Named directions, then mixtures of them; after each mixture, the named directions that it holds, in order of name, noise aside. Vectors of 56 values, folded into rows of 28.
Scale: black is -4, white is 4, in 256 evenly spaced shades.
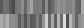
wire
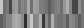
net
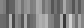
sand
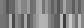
sand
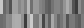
net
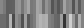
sand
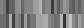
sand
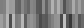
sand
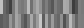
net, sand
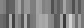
sand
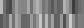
net, sand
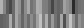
net, sand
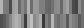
net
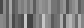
net, sand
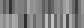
net, wire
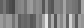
sand, wire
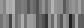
sand, wire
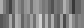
net, sand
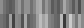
sand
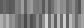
wire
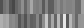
wire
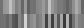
net, wire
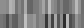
net, wire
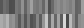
wire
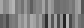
wire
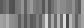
wire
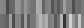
sand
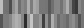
net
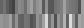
sand, wire
